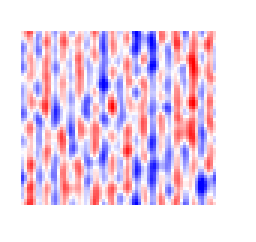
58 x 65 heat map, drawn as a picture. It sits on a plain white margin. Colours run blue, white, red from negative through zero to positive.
Histogram: bell-shaped. Stripes: upright, repeating 12 times. Average level on the scale: 50%. Slope: none. Lone odd cells: none.
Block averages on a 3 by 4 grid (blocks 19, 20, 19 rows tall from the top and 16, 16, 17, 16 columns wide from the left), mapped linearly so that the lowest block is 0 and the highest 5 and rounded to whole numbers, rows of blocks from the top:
3205
2225
4301
